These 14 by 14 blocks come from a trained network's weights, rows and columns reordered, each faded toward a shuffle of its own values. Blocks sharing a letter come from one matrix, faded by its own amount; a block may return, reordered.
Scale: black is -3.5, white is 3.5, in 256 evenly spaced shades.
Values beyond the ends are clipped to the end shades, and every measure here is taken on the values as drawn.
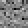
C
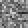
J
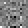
C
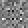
C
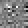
C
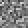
J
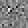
C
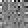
C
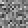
J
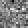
J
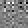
C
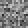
J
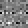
C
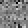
C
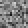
J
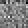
C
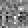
C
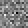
C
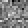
C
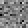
C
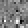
C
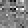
C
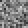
J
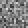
J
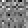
C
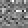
C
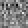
C
